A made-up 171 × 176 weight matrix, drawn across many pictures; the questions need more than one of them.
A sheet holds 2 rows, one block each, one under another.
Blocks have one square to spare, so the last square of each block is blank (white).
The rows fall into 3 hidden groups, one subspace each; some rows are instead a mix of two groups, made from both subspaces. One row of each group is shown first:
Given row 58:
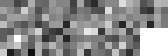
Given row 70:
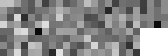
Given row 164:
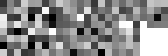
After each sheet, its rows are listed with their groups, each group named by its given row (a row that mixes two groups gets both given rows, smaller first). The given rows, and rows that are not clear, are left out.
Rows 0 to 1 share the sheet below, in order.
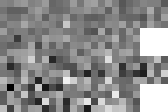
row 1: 58
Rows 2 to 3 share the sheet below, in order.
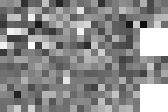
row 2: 164
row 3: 58
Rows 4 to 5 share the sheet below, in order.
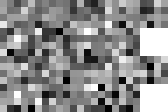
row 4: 58
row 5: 58
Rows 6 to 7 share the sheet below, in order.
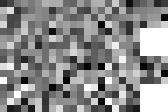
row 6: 70 and 164
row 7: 58 and 70
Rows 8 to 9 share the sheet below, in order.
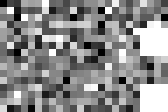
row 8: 70
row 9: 58
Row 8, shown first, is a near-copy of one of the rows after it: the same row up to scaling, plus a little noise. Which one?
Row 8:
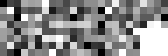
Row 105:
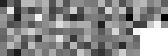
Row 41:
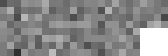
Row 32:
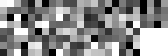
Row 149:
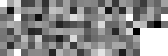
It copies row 41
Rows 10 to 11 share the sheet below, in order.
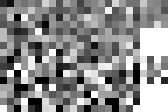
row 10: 70
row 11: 70
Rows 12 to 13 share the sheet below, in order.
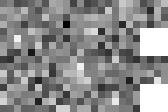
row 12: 58
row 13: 164
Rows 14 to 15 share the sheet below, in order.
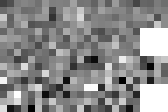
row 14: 164
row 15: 58
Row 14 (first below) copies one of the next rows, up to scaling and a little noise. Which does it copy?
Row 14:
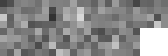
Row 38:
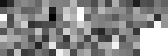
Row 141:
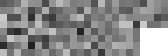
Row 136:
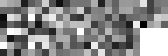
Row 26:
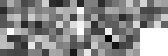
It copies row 38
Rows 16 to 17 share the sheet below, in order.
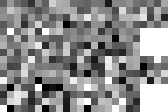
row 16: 58
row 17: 58
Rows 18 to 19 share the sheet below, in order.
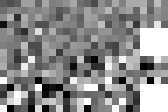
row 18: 70
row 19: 58
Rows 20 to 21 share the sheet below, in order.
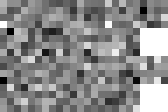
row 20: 58 and 70
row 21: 70
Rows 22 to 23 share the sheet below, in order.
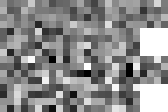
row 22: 58
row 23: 58 and 70
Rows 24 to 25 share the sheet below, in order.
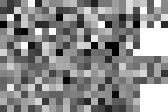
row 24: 70
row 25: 58
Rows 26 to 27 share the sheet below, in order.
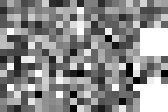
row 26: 164
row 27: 70
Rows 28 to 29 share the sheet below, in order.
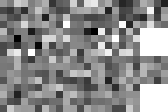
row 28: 58
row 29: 58 and 70
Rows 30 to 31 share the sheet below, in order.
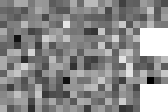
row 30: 58
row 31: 58 and 70
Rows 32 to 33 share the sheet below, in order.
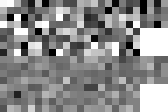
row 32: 70
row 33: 58
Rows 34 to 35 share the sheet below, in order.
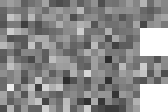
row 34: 164
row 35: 58
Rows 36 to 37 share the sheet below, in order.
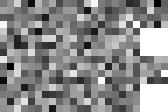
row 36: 58 and 70
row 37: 70
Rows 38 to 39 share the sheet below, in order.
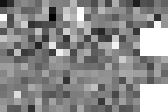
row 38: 164
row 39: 58
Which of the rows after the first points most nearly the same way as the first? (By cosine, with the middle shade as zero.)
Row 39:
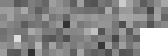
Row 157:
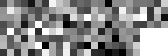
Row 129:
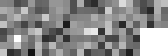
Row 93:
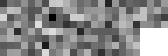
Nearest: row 129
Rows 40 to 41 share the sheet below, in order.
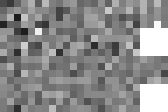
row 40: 70
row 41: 70
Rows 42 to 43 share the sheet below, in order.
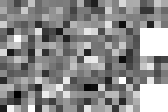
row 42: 58
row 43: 58
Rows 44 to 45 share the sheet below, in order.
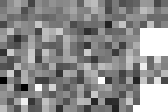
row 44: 58
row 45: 70
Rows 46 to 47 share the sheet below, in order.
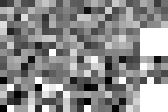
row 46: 70
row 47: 58
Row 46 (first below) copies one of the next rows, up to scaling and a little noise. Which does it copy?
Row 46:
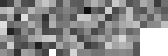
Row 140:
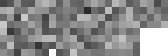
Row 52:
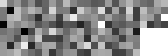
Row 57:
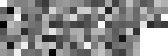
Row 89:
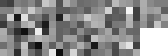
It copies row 140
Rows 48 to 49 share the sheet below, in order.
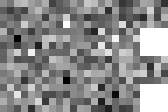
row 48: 58
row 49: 58
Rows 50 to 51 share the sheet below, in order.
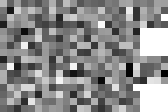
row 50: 70
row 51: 70
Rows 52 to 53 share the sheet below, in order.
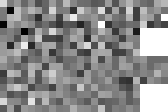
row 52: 70
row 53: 164
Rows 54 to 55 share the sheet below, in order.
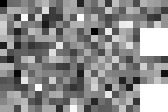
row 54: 70 and 164
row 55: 70 and 164
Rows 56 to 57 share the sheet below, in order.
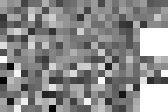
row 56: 164
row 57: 70
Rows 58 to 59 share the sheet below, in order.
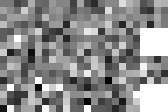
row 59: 58
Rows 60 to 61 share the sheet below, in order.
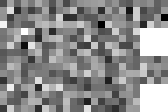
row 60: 70
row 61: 58
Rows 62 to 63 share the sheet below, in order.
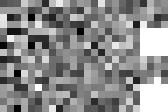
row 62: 164
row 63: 70
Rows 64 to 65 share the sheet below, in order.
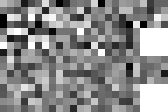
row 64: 164
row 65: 70
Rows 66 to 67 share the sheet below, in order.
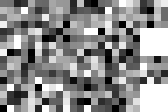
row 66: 58
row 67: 58
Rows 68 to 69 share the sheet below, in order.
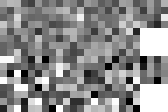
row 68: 70 and 164
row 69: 70
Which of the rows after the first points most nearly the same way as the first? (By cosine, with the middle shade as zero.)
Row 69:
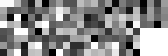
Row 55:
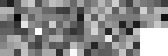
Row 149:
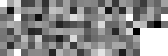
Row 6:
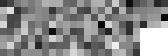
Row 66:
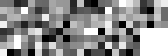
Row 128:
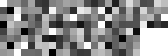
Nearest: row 149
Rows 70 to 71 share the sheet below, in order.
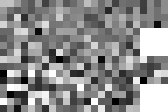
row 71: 164
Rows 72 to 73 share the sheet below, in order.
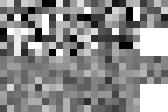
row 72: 70
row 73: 58
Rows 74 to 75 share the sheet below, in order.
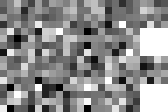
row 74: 58
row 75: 58
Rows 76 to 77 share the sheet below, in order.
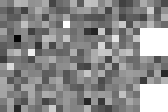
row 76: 58
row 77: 58 and 70
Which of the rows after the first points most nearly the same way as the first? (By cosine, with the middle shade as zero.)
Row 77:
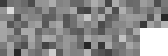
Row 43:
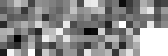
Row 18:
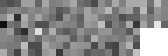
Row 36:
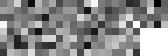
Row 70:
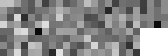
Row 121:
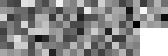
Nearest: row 36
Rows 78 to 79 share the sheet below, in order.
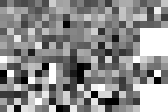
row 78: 58
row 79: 164
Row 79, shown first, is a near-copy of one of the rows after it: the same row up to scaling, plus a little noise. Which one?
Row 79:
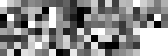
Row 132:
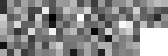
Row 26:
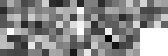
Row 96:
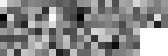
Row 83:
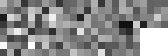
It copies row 96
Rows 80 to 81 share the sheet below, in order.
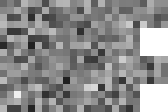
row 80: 164
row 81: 58
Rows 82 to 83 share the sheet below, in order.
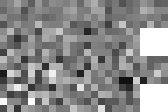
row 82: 58
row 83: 164
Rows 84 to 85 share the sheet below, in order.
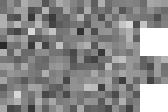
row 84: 164
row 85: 58
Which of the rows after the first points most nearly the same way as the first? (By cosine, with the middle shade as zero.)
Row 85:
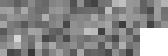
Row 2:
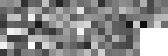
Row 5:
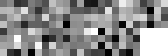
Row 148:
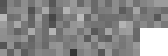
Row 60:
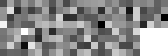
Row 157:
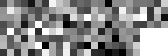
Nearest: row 5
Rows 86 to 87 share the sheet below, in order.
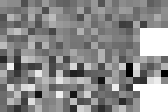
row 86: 164
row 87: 70
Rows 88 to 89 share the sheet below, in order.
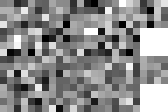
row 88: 58
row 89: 70
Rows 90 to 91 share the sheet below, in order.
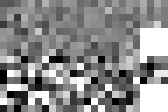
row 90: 70
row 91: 164
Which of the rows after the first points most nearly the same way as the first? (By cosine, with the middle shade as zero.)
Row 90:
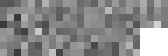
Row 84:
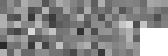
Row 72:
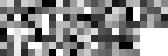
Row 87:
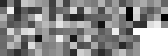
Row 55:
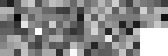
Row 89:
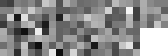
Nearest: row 89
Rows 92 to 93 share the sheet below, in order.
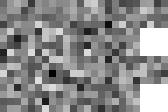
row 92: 58
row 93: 58 and 164
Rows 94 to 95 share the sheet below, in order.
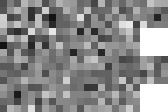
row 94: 164
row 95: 58
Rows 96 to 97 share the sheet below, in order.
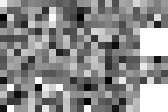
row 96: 164
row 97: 58
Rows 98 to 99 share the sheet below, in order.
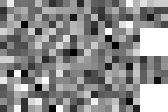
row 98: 164
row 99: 70
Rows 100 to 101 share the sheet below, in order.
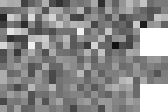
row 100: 164
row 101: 164
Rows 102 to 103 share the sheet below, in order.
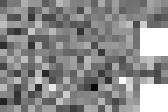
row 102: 164
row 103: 58 and 164
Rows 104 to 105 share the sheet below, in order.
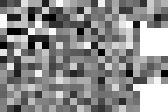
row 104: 164
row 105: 70
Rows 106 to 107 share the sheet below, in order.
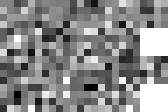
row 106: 58
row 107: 58
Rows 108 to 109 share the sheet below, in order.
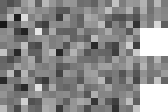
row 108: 70
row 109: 70
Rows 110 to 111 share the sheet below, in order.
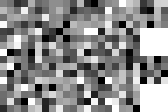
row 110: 58
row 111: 70
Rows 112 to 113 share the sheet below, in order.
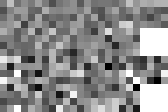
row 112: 164
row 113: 70
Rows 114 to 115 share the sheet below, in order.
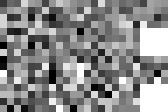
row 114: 164
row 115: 164
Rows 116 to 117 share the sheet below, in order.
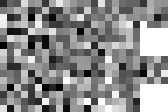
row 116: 164
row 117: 58
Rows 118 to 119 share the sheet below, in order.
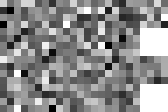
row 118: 58 and 70
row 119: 70
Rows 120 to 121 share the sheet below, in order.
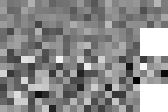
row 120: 58
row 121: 70 and 164
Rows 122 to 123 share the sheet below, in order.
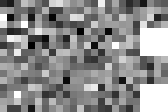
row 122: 164
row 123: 58
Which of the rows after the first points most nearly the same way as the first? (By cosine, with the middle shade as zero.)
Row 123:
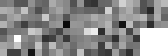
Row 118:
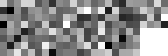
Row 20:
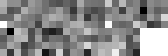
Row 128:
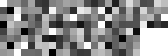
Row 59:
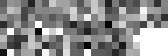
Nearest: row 20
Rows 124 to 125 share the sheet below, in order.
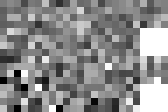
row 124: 164
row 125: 70
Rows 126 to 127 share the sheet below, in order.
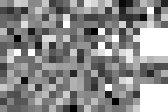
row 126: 58
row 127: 164
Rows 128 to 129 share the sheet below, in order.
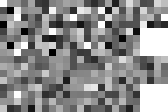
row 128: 70
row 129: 58
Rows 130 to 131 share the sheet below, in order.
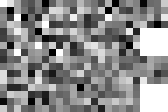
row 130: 70
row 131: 164
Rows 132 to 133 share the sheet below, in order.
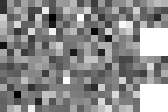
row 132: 164
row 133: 58
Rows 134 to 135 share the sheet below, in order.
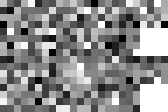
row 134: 70
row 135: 164
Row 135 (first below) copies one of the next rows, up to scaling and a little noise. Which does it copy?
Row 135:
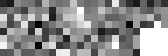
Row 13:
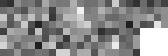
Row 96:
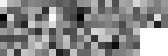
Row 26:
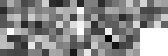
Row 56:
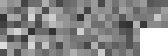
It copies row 13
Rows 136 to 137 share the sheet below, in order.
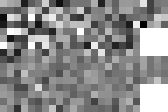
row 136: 164
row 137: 70
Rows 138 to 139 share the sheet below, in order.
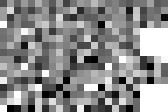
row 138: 70
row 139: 58
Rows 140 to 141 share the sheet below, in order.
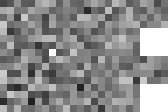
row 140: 70
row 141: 164
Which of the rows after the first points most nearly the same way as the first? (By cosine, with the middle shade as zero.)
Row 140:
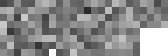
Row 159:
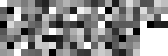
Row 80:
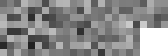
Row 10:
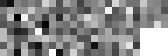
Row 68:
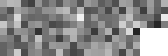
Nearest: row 10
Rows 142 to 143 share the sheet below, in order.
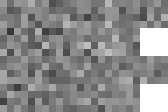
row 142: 58
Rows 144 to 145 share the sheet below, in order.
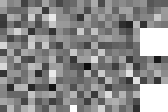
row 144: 164
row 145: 70 and 164
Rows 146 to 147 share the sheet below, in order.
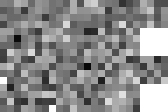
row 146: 58
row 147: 70
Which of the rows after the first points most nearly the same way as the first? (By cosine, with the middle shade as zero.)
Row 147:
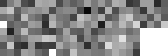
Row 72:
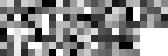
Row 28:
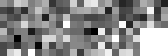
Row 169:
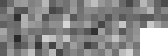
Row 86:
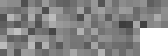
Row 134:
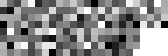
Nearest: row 169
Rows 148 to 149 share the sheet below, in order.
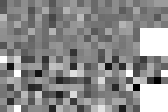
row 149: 70
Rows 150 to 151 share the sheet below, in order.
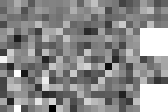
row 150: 58
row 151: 70
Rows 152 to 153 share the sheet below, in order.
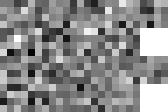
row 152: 58
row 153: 164
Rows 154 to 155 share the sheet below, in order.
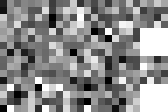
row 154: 164
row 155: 58
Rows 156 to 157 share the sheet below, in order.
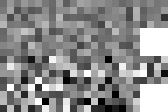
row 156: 70
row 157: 58
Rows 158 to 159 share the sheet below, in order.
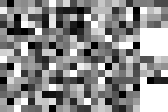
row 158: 70 and 164
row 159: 70
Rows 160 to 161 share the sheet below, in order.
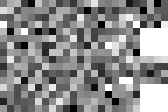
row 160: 70
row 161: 164
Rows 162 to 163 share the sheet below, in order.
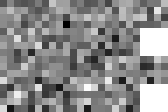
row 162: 58
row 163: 58
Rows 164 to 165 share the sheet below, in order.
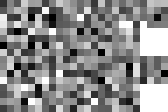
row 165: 70
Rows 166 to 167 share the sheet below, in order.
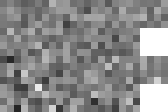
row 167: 70
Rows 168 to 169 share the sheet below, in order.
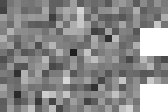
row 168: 164
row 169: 58 and 70
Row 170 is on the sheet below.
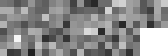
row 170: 58
